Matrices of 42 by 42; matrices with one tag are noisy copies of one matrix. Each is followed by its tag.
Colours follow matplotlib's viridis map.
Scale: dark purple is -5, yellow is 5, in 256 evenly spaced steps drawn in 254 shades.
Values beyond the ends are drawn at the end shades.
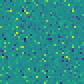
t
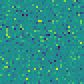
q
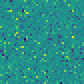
t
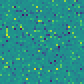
q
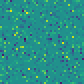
t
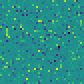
q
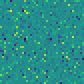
t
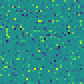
q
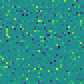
q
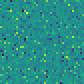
t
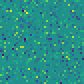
t
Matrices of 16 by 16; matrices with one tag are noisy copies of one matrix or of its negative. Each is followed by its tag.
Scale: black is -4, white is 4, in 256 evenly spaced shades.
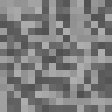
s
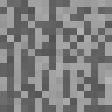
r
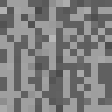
r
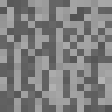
r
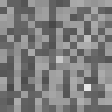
r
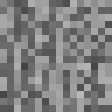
r
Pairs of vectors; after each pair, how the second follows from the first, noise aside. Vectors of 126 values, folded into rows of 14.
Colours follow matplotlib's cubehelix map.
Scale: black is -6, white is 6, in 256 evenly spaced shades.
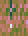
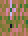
negated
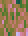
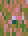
wrapped around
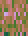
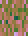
wrapped around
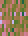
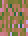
wrapped around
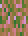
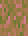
shrunk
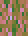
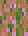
wrapped around
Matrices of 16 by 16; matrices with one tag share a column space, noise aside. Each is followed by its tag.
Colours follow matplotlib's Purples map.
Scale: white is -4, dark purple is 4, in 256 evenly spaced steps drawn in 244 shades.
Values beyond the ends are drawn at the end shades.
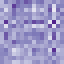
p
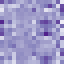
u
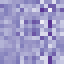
u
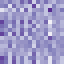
u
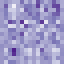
p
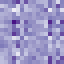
u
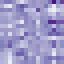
u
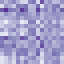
u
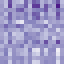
p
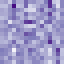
p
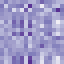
u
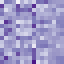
u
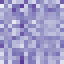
u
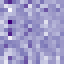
u
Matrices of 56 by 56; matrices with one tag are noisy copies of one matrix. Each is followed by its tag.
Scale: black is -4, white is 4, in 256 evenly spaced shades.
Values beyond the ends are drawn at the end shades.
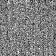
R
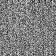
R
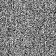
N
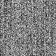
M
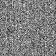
N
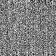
R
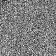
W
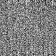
R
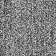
M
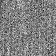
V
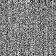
R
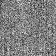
V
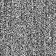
M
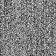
M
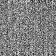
R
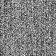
M
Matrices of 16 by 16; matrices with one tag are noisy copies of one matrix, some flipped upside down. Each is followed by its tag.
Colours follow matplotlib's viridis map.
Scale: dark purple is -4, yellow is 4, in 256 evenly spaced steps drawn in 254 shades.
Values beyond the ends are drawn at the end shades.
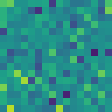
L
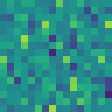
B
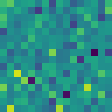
L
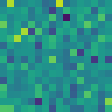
L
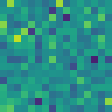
L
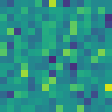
B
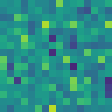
B
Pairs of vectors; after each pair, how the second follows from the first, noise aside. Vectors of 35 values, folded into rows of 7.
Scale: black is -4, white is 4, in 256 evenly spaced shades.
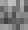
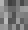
sign-scrambled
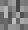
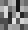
scaled up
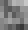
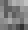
copied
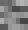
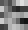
scaled up
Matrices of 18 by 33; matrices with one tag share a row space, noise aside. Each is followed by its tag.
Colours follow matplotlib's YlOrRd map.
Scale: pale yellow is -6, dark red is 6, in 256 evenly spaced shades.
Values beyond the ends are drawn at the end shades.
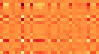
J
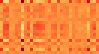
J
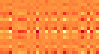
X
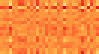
X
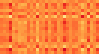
X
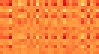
X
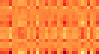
X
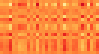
X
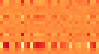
J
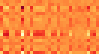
J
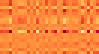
X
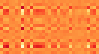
J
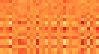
X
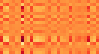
J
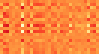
J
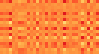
X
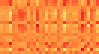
X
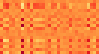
J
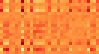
J
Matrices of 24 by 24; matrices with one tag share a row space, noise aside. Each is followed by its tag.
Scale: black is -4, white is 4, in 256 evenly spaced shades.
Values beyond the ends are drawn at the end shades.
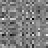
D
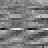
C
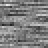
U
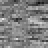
C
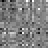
D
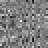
D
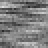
U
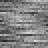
U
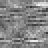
C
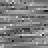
U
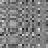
D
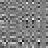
D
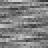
U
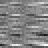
C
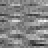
C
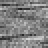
U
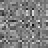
D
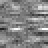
C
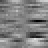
C
